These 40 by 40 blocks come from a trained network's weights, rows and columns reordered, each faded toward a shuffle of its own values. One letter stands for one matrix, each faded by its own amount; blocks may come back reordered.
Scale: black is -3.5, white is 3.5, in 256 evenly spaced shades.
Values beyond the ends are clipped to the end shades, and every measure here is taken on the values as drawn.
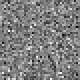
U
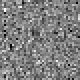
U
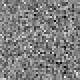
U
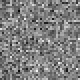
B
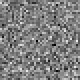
B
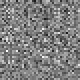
B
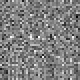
B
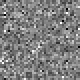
U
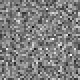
B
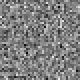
B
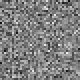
B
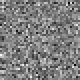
B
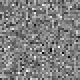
U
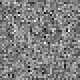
U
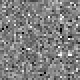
U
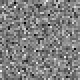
U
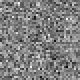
B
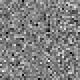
U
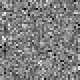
U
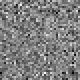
B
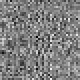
B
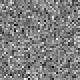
U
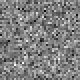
U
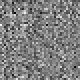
B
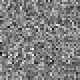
B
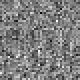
B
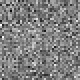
B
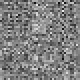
B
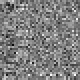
B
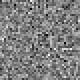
U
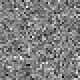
U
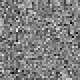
U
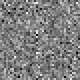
U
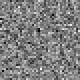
U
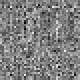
B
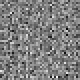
B
